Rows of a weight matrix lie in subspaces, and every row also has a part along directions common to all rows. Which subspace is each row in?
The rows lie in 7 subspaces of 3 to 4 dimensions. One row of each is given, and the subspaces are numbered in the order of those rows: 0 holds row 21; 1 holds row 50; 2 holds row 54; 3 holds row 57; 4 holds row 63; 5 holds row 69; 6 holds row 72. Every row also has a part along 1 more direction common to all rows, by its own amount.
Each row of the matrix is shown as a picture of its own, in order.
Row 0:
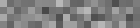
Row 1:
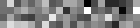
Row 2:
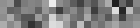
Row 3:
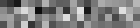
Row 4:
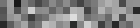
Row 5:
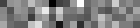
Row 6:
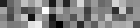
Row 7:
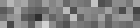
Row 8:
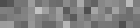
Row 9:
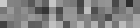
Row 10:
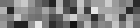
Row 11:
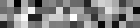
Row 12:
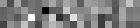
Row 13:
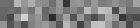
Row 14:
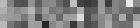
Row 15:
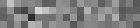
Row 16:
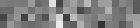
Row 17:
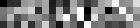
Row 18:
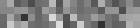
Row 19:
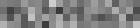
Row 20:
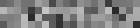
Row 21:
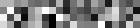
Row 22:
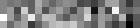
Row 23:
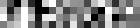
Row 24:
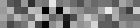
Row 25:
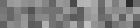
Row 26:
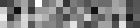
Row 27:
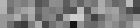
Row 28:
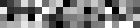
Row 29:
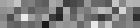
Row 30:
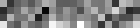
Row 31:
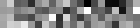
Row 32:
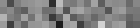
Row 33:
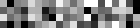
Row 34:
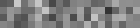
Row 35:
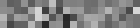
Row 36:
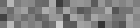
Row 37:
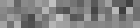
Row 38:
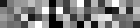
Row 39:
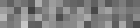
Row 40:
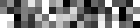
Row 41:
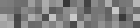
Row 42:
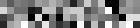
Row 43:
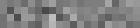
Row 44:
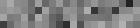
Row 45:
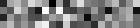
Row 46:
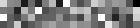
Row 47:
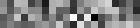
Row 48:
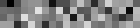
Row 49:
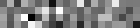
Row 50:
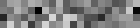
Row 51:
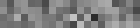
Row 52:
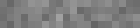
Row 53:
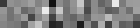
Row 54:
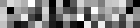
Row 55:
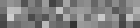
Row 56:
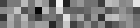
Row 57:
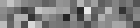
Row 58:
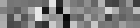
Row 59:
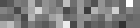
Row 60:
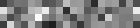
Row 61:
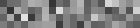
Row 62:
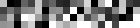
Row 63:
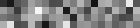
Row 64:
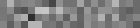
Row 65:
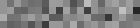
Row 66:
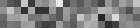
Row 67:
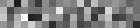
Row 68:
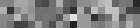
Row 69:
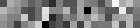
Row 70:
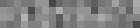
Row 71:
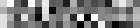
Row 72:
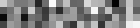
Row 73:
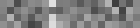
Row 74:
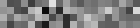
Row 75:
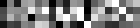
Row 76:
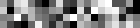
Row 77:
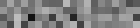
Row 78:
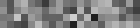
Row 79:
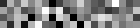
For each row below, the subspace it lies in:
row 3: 3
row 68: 2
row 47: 2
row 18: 5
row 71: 2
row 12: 0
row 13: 5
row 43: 0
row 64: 3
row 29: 5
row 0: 5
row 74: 1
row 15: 3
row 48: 4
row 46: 1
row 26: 6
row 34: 3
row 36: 5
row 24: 1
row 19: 6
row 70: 6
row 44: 4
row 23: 3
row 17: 3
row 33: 5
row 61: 0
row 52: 5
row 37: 0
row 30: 4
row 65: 5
